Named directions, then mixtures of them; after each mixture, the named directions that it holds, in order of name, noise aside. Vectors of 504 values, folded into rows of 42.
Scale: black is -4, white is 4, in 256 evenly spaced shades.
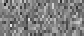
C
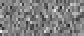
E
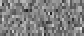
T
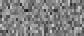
E, T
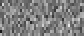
E, T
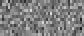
C, T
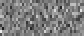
E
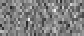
C, E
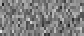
E, T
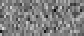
E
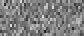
C, E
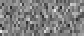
E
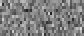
T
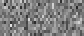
C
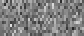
C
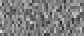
E, T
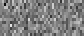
C
